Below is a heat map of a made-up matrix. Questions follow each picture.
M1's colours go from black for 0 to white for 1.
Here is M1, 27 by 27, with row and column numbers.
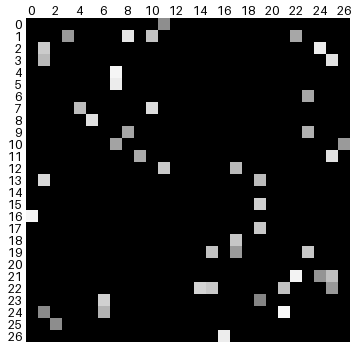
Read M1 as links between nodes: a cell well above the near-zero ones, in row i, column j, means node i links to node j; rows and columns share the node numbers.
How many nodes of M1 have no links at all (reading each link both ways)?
1
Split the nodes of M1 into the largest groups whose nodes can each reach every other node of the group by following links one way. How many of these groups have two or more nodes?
2
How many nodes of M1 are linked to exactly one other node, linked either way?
3
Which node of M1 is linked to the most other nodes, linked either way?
node 1
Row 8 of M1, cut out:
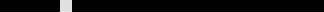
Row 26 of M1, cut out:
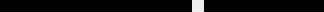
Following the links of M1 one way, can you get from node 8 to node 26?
yes
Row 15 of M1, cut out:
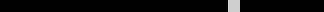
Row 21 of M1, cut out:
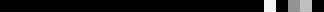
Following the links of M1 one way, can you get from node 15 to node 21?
no
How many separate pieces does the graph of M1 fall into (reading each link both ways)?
2
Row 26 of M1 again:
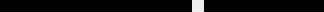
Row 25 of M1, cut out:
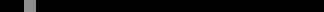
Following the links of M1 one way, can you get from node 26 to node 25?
yes
